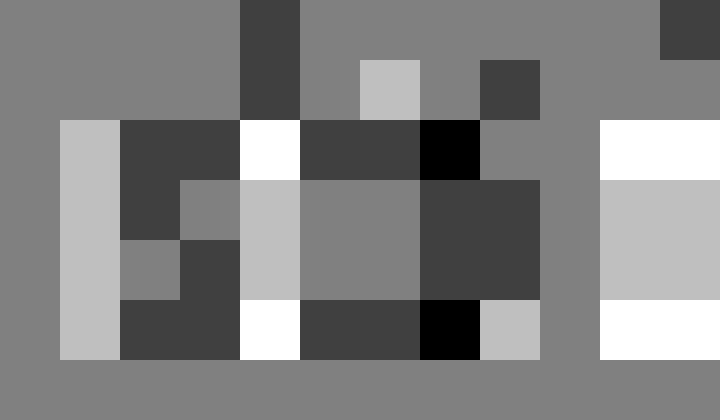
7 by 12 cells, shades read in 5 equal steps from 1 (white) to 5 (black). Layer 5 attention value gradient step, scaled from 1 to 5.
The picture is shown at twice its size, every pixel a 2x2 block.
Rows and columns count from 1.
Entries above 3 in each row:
2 2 5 3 3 5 0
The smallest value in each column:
3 2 3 3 1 3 2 3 2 3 1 1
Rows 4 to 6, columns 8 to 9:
4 4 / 4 4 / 5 2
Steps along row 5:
down up up down up same up same down down same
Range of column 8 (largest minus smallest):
2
